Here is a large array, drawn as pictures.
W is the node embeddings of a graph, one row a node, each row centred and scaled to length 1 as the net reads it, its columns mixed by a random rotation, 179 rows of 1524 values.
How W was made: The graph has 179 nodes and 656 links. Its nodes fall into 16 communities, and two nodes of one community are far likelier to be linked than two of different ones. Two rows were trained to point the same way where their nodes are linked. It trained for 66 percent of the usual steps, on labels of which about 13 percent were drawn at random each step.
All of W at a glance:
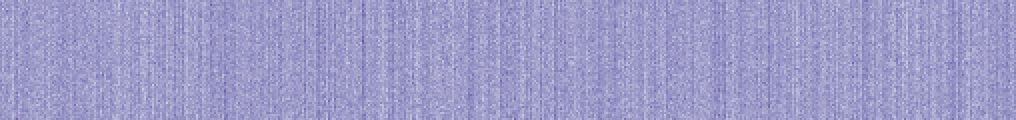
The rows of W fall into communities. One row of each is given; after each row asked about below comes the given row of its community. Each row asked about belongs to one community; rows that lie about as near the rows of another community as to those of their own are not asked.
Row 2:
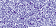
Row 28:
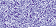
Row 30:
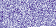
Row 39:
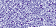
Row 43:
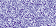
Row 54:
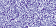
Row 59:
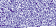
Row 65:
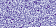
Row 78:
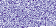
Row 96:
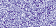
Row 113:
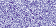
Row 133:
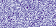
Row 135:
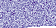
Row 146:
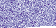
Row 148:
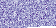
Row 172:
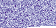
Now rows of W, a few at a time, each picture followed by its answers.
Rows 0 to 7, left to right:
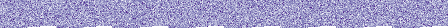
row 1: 148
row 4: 133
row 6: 133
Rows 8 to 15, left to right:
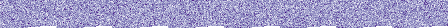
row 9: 146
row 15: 135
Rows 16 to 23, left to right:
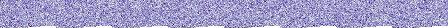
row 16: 54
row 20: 39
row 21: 30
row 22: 78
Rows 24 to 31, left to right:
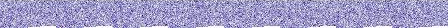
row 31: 113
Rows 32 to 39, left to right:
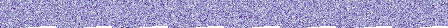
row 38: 133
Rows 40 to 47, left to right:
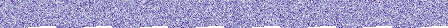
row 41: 148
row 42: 65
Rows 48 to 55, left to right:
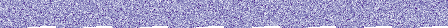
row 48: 146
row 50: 172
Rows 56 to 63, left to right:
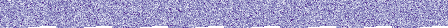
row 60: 96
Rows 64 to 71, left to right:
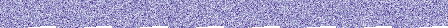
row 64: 65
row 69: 28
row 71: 133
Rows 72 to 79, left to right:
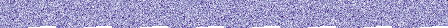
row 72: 54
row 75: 135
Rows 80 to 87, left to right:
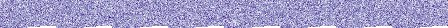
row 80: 146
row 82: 133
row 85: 39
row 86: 172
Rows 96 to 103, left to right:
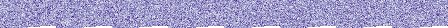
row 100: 135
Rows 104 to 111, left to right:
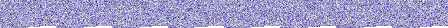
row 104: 2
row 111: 54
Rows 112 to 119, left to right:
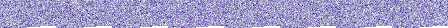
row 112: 28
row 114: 65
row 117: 148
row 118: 113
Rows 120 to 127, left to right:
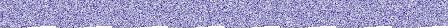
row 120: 30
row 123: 2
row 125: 28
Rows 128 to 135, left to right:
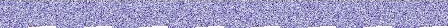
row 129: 54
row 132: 96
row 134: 30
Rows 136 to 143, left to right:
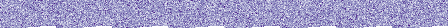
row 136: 96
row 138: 39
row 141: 135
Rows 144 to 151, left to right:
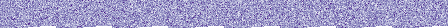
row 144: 54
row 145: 28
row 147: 96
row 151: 30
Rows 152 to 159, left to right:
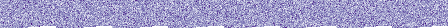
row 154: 135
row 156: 113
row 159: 28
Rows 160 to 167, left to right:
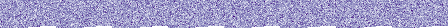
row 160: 43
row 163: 30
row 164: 39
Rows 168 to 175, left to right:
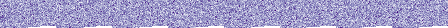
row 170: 59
